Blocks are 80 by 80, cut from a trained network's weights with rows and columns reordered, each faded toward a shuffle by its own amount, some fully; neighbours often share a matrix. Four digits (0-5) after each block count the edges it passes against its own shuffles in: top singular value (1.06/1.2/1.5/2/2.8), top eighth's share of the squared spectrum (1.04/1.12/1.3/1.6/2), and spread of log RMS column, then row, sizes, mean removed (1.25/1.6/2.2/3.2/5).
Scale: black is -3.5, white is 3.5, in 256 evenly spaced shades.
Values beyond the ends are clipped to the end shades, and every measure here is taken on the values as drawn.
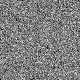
0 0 0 0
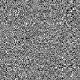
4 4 2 2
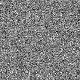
2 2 0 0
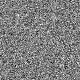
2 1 0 0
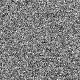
2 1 0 0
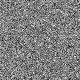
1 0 0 0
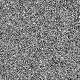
0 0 0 0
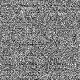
3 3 0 1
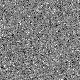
1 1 0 0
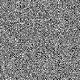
3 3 2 1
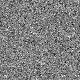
0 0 0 0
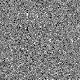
3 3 1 0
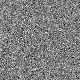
0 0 0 0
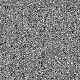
1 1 0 0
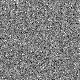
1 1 0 0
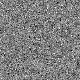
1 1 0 0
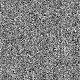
2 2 0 0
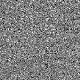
3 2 1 1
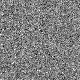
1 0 0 0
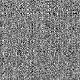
3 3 1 2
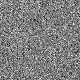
1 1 0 0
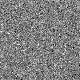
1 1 0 0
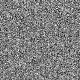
2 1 0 0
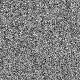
2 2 0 0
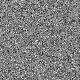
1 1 0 0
